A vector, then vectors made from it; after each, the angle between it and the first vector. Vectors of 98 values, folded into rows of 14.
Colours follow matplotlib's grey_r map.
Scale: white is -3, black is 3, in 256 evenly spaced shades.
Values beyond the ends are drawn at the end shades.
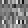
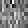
partly aligned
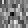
partly aligned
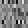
nearly opposite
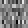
nearly opposite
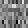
nearly opposite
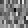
partly opposed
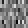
nearly opposite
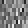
partly opposed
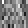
partly aligned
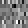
nearly parallel
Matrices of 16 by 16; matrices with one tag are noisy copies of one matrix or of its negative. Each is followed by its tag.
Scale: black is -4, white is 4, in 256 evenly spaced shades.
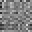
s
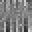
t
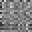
s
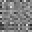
s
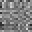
s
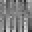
t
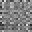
s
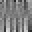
t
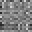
s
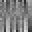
t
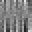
t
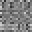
s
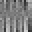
t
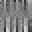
t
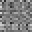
s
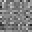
s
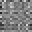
s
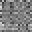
s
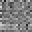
s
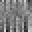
t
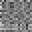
s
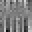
t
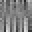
t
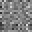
s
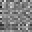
s
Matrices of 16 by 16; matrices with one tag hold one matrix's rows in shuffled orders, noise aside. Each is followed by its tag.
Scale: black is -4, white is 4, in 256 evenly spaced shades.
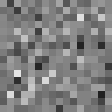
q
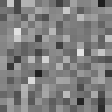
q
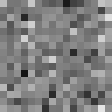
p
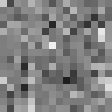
p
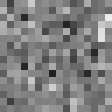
p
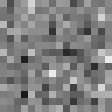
p
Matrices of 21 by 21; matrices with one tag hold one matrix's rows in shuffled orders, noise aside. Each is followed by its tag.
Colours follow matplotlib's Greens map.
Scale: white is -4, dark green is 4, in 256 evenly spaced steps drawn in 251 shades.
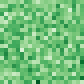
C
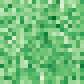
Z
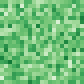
C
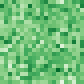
Z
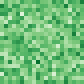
C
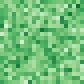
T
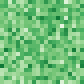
Z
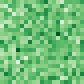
Z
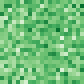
Z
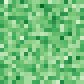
T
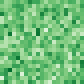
C
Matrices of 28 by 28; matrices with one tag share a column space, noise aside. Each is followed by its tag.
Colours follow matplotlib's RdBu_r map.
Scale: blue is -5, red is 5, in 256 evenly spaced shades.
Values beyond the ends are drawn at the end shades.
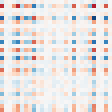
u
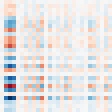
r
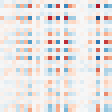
u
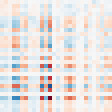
r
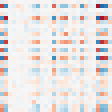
u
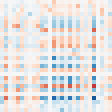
r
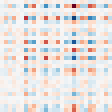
u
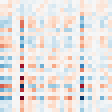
r
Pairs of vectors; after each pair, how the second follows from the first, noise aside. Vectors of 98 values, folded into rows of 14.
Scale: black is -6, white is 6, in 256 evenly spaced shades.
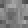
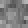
negated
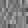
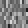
scaled up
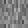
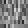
scaled up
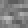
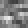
scaled up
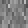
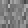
sign-scrambled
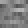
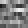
scaled up
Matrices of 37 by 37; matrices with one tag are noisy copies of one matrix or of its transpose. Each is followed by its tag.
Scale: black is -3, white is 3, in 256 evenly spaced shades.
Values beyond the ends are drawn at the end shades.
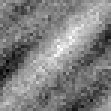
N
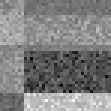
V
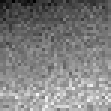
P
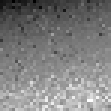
P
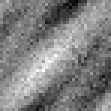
N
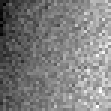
P
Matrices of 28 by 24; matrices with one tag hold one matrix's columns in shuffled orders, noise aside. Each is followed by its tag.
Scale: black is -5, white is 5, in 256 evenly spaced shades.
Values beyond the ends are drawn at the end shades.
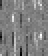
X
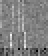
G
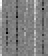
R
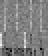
G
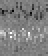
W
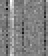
R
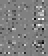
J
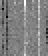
R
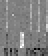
G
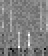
G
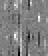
X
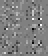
J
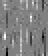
X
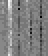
R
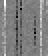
R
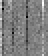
R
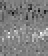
W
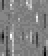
X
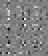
J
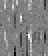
X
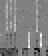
G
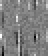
X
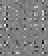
J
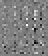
J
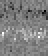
W
